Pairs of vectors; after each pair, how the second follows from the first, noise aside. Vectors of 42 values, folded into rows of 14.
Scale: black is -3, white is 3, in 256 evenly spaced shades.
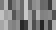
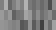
shrunk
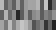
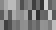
wrapped around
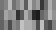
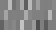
partly zeroed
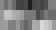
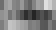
wrapped around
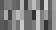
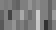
partly zeroed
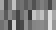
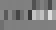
partly zeroed
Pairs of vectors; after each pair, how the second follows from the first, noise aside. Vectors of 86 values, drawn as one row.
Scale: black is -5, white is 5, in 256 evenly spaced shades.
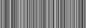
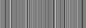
partly zeroed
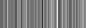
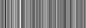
wrapped around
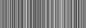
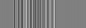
partly zeroed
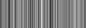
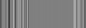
partly zeroed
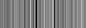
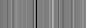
partly zeroed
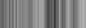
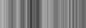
reversed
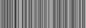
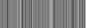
partly zeroed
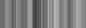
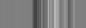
partly zeroed
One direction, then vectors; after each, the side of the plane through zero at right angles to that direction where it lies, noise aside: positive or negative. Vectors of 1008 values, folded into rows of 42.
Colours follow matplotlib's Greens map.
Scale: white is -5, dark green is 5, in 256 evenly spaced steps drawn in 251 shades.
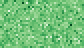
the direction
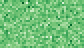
positive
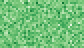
negative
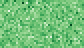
positive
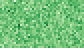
negative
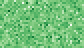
negative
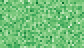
negative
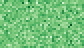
positive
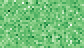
negative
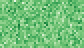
negative
